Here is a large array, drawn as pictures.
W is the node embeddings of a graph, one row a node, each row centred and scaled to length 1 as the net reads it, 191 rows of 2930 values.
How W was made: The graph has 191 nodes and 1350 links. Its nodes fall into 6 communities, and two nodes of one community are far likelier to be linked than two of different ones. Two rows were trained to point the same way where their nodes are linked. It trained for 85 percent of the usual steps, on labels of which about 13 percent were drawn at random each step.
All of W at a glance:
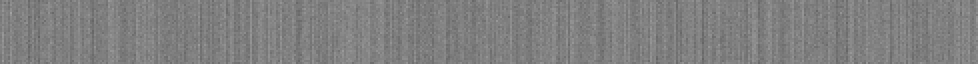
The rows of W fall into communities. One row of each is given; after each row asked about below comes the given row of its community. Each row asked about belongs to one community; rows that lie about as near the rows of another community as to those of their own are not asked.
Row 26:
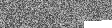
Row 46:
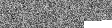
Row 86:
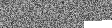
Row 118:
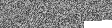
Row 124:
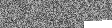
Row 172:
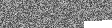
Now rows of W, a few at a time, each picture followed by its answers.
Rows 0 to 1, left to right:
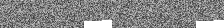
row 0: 118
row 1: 46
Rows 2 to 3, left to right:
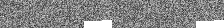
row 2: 86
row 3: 124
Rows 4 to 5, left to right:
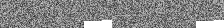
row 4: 172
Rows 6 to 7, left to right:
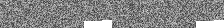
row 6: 26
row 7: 124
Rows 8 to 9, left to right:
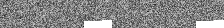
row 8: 86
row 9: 124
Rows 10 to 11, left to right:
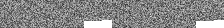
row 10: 26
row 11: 26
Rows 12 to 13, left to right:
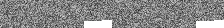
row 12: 46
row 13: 26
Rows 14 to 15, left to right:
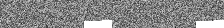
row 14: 118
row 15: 172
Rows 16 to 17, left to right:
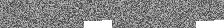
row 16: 86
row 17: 172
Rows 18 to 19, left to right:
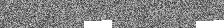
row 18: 46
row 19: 86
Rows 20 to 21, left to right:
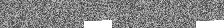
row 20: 86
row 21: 124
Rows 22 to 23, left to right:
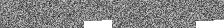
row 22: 172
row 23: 172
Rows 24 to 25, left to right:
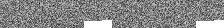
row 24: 172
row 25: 26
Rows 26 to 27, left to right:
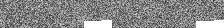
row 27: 26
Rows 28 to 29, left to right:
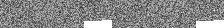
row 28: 86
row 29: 46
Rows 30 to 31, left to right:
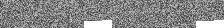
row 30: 46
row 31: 118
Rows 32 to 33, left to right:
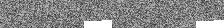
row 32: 46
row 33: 26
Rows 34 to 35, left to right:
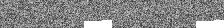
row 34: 26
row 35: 118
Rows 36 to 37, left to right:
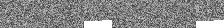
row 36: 26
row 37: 26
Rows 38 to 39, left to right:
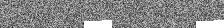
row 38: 118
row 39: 172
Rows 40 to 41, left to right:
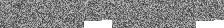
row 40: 118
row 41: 26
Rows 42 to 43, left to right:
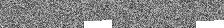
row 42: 172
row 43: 26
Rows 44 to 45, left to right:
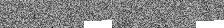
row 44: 118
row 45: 26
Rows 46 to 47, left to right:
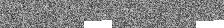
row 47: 124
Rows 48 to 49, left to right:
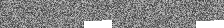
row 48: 172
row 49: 86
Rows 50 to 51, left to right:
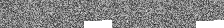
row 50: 86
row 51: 86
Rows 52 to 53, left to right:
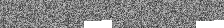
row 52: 118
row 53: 86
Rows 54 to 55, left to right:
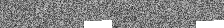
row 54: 124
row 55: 46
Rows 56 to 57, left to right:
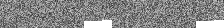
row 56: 118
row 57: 86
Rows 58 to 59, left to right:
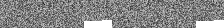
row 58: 124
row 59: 86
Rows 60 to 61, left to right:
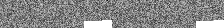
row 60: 26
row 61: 46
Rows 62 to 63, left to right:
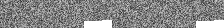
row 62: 26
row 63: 26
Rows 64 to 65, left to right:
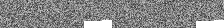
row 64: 46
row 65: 124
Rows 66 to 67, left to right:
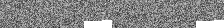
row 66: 118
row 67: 118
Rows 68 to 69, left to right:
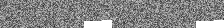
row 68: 86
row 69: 118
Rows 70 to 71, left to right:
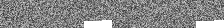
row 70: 86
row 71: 26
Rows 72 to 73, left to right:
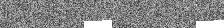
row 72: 124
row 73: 172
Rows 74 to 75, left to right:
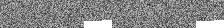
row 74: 118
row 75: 86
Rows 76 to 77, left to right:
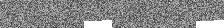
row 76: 46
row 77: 172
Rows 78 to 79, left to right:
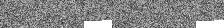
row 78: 46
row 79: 118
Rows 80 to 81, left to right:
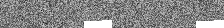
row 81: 86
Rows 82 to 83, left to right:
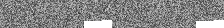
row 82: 46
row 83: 86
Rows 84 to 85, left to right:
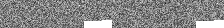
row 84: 172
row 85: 26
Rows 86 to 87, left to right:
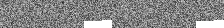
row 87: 124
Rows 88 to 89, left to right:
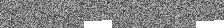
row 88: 46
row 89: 26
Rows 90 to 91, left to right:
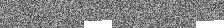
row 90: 46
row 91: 124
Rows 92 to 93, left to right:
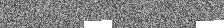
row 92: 46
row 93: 124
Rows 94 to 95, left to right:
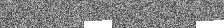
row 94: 26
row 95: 26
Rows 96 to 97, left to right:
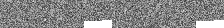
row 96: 86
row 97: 86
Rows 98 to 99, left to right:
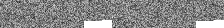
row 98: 26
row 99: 26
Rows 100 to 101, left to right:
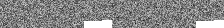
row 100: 26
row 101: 86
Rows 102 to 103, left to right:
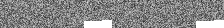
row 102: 26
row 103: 118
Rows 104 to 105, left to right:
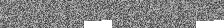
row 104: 46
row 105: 46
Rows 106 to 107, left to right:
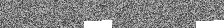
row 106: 118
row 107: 118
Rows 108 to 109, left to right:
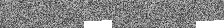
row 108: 118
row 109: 118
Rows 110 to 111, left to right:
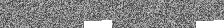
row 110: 26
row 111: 118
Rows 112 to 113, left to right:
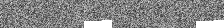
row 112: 26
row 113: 172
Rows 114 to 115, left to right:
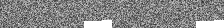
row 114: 118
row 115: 172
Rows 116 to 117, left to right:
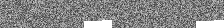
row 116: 124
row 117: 124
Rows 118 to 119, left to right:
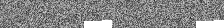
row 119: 124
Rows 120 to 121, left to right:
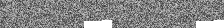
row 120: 118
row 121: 118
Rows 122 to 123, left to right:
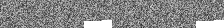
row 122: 172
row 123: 118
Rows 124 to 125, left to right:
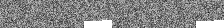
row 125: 46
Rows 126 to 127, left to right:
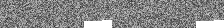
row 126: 124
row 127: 124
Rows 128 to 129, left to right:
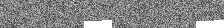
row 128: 26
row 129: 172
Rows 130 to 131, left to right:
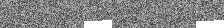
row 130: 172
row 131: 46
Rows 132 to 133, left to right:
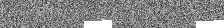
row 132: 86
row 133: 86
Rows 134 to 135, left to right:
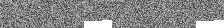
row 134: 26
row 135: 86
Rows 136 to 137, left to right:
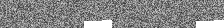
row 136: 124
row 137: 86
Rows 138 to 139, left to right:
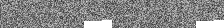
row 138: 118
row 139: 46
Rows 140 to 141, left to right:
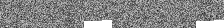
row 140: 118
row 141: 118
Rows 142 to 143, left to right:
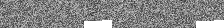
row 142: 46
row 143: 118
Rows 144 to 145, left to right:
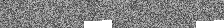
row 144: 86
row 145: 118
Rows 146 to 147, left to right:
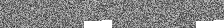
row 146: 26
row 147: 118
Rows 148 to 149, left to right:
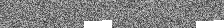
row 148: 86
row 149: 124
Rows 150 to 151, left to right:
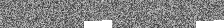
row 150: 124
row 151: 86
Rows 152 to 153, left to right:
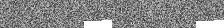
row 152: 172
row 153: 86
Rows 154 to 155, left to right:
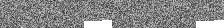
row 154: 26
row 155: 172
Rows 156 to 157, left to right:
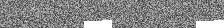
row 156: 86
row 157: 172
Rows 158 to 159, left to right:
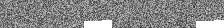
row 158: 26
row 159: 118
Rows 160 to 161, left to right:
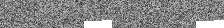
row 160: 46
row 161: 172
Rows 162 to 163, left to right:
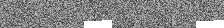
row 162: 172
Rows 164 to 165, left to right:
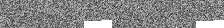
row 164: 46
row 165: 124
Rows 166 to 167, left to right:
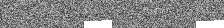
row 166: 26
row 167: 26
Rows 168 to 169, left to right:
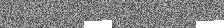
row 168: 86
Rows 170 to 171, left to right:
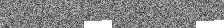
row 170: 46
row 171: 172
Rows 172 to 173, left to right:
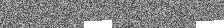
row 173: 86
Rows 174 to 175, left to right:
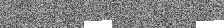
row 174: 118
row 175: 86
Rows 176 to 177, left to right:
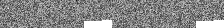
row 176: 46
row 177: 46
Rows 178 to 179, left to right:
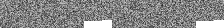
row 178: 172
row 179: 124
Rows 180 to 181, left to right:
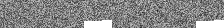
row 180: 26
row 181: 118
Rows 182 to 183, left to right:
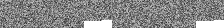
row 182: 118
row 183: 26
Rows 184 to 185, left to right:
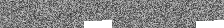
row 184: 172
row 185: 172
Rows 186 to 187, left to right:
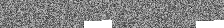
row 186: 124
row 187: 26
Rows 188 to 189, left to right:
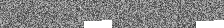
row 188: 172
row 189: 124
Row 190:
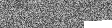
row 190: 124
